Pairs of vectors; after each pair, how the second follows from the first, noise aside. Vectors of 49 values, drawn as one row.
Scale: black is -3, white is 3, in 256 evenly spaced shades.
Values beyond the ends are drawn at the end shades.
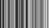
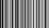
shuffled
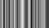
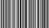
shuffled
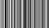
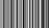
wrapped around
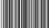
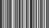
shuffled
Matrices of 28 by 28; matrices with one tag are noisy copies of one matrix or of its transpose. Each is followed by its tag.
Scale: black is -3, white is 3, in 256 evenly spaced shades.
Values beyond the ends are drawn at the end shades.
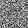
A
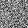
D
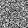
A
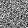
D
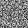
A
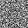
A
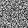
A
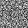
A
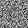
A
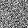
D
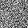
D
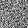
D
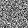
A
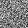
D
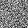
D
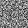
A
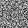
A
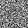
A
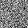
D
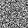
A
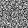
A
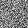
D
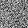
D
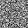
A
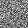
D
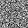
A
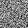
D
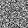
A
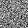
D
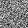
D
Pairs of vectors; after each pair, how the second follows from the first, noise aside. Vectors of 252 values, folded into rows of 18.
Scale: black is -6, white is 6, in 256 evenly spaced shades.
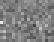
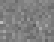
shrunk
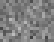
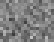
negated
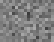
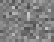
negated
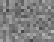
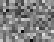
scaled up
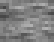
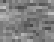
negated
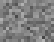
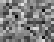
scaled up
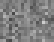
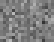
negated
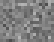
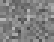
wrapped around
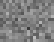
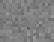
shrunk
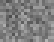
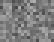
wrapped around
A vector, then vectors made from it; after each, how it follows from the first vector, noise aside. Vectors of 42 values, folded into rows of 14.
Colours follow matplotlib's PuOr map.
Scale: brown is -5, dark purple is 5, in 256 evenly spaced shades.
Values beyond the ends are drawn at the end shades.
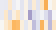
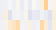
shrunk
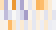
reversed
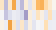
reversed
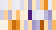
scaled up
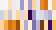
scaled up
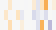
partly zeroed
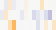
partly zeroed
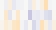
shrunk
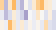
reversed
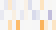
partly zeroed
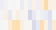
shrunk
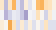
reversed
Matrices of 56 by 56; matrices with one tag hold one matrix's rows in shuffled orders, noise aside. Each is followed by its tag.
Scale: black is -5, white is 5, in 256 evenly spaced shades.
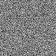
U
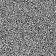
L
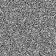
U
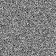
U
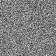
L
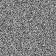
L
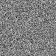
L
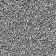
U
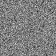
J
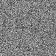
L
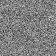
U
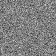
J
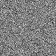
J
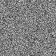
J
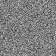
J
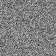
L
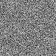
U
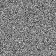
J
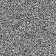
U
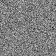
J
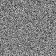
J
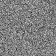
L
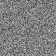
U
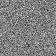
U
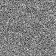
U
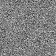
U
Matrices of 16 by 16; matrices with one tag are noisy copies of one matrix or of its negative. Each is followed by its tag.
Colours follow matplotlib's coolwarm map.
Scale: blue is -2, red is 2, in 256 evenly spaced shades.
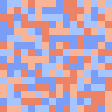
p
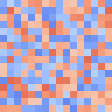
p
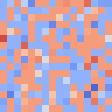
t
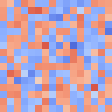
t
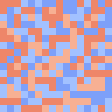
p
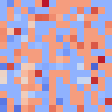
t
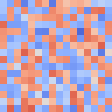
t
